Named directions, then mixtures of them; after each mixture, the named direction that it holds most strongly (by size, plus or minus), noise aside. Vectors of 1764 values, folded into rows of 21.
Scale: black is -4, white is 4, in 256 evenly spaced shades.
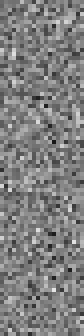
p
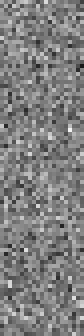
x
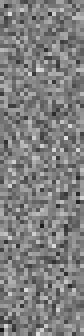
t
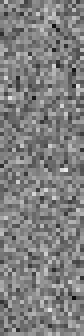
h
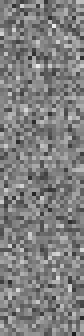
x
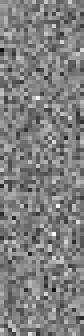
p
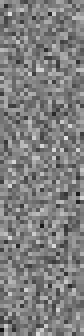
t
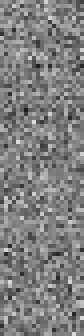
x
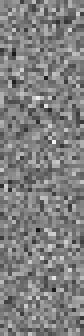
p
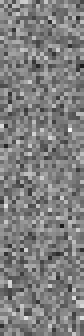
x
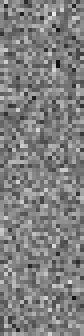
h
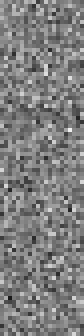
p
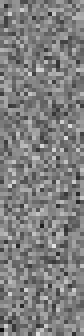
t
